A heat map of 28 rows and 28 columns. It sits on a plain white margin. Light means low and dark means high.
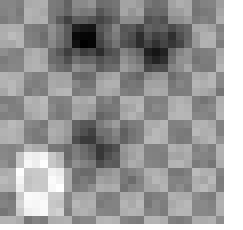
In the bottom left lies a patch that is lower than the rest. Three bumps rise from the field. The ninth with the lowest average is the bottom left. The top middle is the ninth with the highest average.
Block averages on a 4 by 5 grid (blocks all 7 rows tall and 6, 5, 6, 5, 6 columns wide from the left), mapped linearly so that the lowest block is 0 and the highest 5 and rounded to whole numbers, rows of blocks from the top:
25553 / 23332 / 13422 / 01222
